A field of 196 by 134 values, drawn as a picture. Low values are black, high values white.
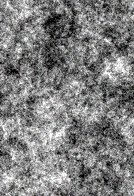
The texture is blotchy. No regular stripes run through it. No row or column stands out. The top middle is the ninth with the lowest average.
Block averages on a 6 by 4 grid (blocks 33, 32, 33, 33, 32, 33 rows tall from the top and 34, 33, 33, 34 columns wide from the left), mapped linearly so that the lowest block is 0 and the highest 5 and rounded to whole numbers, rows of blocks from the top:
4122
3022
2223
3532
3522
4522
